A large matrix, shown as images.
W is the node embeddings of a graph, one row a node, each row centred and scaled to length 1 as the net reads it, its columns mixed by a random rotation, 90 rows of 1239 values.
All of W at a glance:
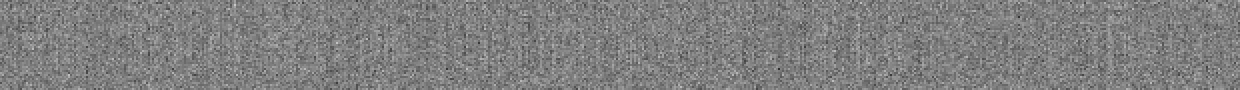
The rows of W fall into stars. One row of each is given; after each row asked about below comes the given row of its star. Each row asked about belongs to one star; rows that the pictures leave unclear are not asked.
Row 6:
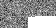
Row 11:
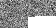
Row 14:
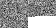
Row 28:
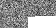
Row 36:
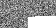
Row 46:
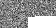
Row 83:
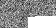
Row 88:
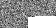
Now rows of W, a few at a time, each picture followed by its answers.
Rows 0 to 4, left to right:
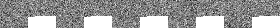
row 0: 88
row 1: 6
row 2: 83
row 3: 83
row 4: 36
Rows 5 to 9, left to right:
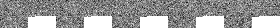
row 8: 6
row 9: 36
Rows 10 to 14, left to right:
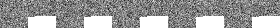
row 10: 14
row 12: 28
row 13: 14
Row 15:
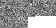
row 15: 11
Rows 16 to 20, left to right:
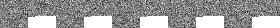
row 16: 36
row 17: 6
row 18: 88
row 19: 36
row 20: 88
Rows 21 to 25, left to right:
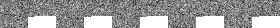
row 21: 83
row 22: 6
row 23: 83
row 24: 6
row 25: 28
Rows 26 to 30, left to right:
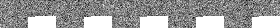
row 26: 28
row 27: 83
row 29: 28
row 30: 83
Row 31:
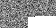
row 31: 28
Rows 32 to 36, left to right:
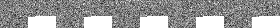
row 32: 6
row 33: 36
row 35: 46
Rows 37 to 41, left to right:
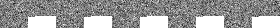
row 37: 46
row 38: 88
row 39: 11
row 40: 6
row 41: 14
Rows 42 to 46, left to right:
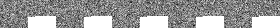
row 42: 14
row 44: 28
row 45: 11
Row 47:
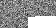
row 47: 36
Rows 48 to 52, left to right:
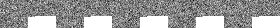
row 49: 46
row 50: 36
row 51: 83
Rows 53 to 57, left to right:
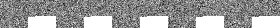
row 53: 28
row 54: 46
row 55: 14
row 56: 11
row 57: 28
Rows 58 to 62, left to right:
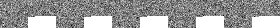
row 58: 36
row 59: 36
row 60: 28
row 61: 6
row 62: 14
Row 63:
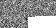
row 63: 36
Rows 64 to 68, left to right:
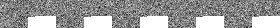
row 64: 83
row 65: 36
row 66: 6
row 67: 46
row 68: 28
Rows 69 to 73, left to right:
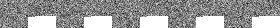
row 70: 88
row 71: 6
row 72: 11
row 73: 46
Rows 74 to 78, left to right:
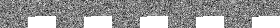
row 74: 14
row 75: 14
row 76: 6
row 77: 36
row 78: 46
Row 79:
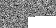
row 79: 14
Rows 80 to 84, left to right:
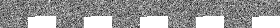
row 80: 83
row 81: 14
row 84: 11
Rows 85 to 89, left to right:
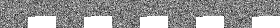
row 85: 6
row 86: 88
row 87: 83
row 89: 88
